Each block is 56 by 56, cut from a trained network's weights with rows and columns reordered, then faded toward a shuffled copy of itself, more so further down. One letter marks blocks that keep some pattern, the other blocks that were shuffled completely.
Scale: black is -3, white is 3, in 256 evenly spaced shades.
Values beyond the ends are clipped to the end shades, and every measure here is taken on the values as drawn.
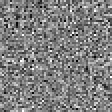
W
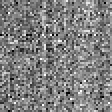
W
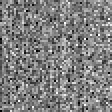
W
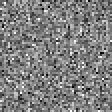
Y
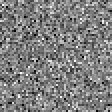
Y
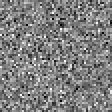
Y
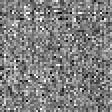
W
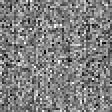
W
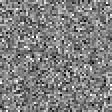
Y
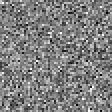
Y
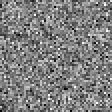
Y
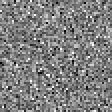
Y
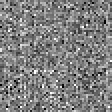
W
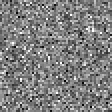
Y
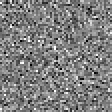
Y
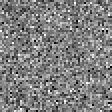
Y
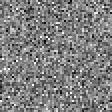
Y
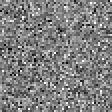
Y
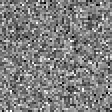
Y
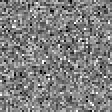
Y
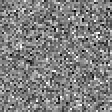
Y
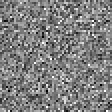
W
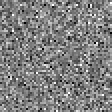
Y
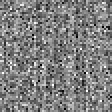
W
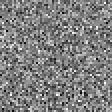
W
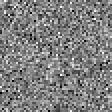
Y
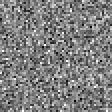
Y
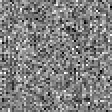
W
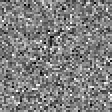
Y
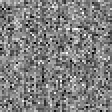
W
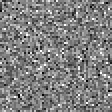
Y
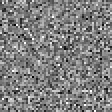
W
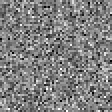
Y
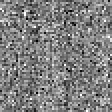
W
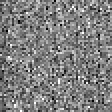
W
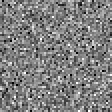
Y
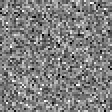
W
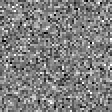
Y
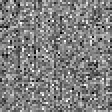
W
